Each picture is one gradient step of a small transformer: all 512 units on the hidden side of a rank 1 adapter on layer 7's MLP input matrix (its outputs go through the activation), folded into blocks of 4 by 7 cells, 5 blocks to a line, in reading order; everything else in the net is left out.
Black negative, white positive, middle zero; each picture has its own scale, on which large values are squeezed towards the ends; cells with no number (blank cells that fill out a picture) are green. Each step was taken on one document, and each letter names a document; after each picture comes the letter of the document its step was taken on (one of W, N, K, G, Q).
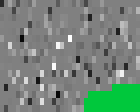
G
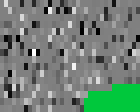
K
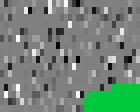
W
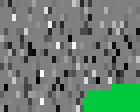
G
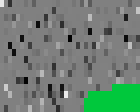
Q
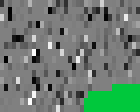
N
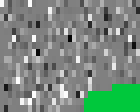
N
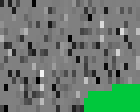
G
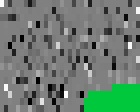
Q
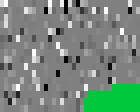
W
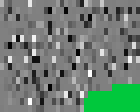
N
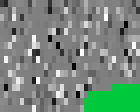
N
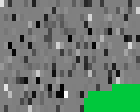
Q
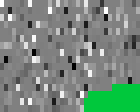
N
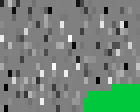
G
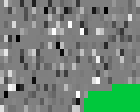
K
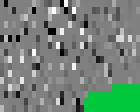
K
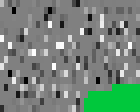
G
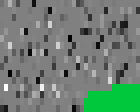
G
